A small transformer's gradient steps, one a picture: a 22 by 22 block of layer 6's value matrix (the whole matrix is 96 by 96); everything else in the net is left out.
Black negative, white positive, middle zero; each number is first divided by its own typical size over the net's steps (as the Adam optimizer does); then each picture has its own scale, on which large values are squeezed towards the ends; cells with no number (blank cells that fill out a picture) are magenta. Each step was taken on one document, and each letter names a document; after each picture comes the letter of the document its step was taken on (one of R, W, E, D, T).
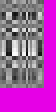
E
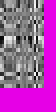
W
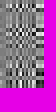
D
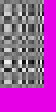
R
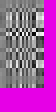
D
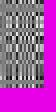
D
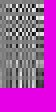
D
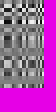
R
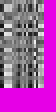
W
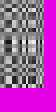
E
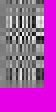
D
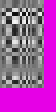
E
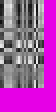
W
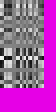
W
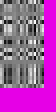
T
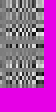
D
